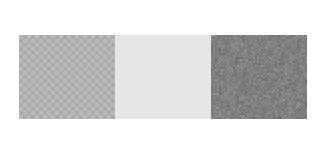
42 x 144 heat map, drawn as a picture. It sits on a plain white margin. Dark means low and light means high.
It is made of 1 by 3 panels. Panel 1,1: high, checkered, faint in contrast. Panel 1,2: very high, flat. Panel 1,3: middling, fine-grained, faint in contrast.
